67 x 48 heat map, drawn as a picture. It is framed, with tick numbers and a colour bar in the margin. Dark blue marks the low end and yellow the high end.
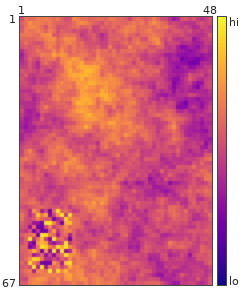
Ninth with the lowest average: top right. Stripes: none. Roughest part: bottom left. Odd patch: rougher, in the bottom left. Mirror symmetry: none. Grain: blotchy.
